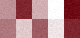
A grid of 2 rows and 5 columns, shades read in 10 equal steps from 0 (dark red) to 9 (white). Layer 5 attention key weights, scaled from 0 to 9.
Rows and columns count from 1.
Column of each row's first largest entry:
4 4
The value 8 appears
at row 2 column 4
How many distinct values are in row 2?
5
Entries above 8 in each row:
1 0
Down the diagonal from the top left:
5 7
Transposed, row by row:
5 4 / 1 7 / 6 3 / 9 8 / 0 1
